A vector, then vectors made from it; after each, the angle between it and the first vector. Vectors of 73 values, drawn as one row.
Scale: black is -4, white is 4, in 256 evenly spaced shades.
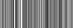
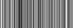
partly opposed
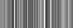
partly aligned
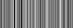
nearly opposite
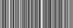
partly aligned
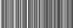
partly aligned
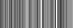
orthogonal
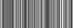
partly aligned
